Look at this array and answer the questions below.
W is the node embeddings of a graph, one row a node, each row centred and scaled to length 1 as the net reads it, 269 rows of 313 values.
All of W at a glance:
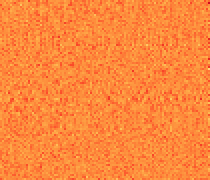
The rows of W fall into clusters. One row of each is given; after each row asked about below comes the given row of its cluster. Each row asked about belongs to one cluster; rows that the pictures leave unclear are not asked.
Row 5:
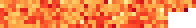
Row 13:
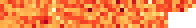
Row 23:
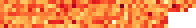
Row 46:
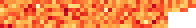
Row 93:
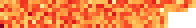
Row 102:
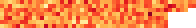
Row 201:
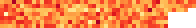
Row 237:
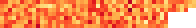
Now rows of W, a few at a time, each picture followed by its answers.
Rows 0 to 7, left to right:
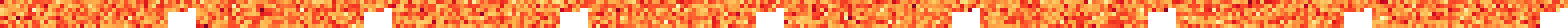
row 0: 46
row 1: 46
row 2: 23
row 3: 23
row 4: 23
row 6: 23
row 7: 13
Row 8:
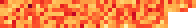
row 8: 46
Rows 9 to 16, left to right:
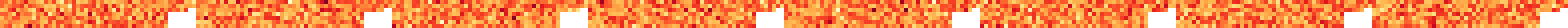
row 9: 237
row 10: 13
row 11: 93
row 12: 13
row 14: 93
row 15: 13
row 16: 46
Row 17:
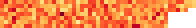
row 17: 237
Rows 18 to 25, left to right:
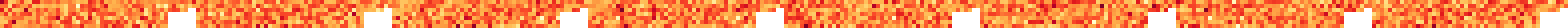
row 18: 237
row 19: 93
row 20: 46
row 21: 46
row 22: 201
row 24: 23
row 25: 93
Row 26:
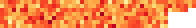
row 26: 5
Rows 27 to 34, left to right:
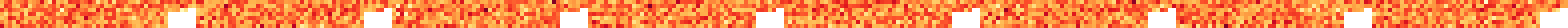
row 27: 93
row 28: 46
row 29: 102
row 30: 23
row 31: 23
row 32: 46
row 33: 201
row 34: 93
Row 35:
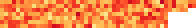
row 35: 102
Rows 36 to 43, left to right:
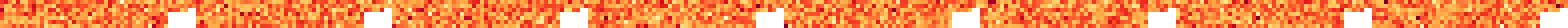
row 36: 23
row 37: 237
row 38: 46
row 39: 102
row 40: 93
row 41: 5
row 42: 102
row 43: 201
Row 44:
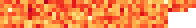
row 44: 23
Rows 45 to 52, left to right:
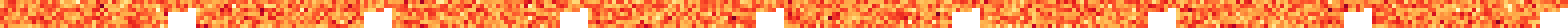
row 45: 5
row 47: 102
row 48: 102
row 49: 201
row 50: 13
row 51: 102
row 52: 201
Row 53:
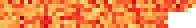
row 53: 13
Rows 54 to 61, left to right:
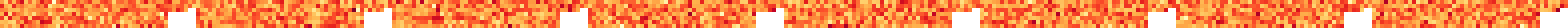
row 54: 13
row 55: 5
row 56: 13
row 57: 5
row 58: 102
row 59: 102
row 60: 13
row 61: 102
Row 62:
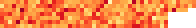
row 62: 5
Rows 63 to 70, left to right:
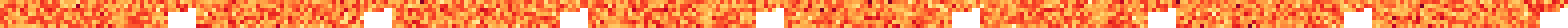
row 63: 5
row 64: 46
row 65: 102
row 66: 5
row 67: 5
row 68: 5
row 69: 46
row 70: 13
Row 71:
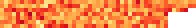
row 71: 102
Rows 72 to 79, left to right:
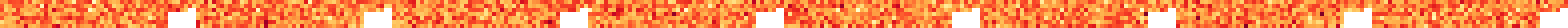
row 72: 13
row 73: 93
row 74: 13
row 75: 23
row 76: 201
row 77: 5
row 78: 93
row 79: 23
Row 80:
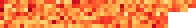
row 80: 23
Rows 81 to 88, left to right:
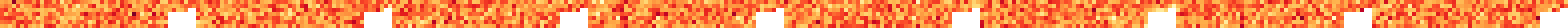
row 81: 201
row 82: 13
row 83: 23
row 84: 46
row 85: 237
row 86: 93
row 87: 23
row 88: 46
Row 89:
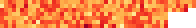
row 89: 5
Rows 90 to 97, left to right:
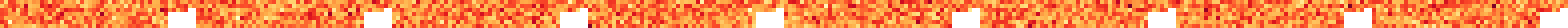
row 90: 5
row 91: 201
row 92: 93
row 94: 13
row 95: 102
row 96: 23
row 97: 23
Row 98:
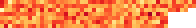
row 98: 23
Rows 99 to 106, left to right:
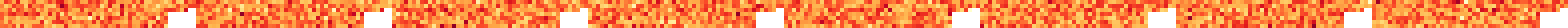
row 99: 23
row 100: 237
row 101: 102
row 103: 5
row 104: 93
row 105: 237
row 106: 13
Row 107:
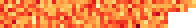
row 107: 237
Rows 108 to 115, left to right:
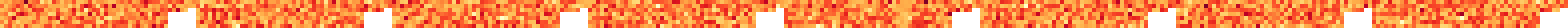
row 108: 237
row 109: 102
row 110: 237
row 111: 93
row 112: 5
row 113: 102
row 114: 46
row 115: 23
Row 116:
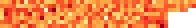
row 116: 102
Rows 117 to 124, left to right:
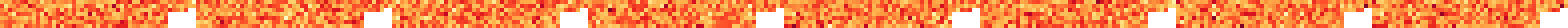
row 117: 237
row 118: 13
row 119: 93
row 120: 5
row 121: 46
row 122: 237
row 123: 46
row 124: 46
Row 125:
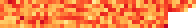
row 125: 13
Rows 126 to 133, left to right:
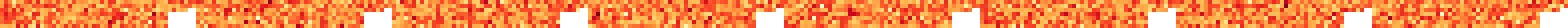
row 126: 201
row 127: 23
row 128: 13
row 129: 102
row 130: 46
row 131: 201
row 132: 23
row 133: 46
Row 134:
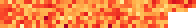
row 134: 201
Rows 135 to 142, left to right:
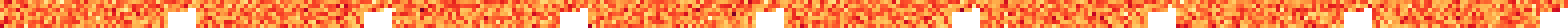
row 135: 93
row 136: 93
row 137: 23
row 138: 93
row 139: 93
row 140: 93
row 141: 46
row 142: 5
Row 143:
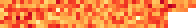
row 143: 102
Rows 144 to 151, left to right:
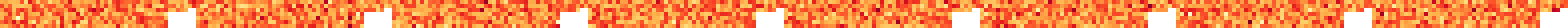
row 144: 102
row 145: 237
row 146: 13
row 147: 102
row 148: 102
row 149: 102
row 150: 102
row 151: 102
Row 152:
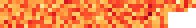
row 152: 93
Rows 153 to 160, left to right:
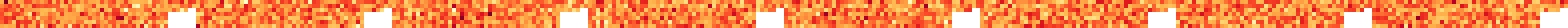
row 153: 201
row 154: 93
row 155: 93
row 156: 5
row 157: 5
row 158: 237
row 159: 23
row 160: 201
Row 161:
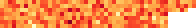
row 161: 5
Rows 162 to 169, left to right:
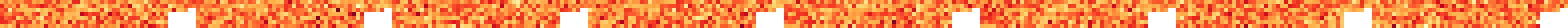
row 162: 201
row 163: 237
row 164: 23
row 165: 237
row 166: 201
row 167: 201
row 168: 93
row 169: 13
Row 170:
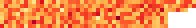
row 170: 93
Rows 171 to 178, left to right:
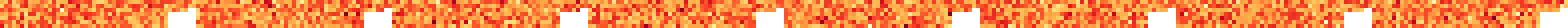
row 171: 93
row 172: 102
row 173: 23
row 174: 102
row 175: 5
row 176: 201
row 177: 201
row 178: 93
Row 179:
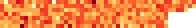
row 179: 13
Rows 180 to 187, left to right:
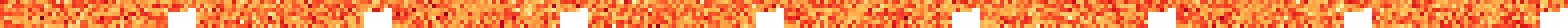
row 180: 23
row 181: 93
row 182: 201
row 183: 93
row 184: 201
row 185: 13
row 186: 201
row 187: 5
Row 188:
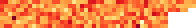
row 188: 237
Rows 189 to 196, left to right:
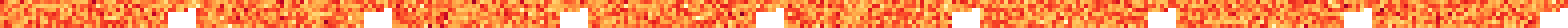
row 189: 237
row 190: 5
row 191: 201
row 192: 237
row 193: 201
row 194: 102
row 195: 102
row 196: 23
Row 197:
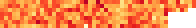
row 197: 5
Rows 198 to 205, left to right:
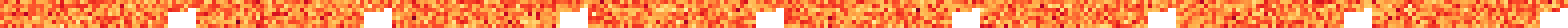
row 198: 23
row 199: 23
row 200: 93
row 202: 201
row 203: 46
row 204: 237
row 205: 46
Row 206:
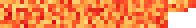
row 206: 102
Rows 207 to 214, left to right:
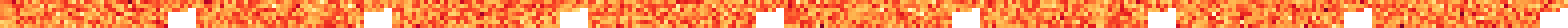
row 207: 13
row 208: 5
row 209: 93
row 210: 23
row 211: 201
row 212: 5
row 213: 46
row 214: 237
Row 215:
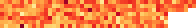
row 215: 13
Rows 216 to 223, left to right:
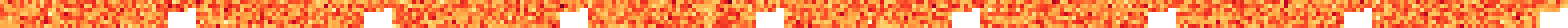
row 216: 13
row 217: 23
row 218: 102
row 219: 5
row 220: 102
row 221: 23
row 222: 23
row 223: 93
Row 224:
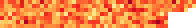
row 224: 13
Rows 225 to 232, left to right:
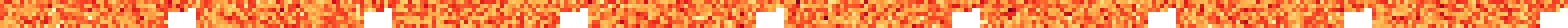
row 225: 13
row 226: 5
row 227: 23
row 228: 237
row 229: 102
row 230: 23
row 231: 5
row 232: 13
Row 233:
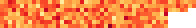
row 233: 5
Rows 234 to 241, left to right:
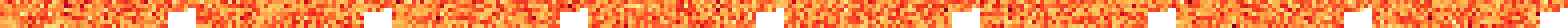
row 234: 13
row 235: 201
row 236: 13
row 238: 93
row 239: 23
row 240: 13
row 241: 5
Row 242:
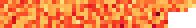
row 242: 237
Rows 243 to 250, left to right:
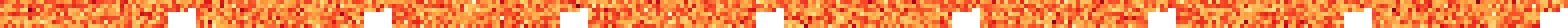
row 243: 23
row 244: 5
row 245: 201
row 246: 102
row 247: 13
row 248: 102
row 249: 201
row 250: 5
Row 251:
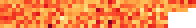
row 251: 201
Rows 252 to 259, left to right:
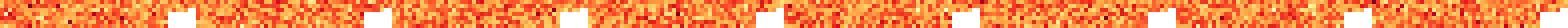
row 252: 201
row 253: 13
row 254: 93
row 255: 237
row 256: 201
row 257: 23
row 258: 201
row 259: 237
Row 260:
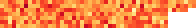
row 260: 5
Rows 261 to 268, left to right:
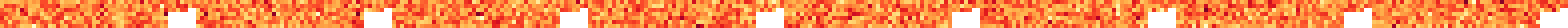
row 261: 5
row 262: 102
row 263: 23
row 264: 5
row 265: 46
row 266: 201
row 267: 23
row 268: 13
